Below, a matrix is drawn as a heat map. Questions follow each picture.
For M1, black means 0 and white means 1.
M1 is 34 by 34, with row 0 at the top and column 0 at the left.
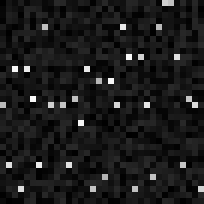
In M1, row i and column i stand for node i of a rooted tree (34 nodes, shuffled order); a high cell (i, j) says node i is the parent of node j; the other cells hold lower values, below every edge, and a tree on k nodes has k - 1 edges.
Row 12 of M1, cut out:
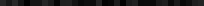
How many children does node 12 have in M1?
0
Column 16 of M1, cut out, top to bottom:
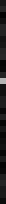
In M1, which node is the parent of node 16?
13
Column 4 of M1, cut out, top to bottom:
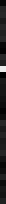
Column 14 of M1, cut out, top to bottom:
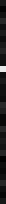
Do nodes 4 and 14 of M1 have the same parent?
yes
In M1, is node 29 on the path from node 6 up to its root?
yes
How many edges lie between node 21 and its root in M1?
1
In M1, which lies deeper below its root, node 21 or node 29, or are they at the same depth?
the same depth
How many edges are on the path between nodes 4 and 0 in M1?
3
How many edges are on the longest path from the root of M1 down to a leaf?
11
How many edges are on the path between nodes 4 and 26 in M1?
1
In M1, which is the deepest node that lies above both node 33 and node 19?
17
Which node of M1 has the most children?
17
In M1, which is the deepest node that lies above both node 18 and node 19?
17
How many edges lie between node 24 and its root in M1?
3
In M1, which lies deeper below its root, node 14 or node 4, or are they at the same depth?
the same depth
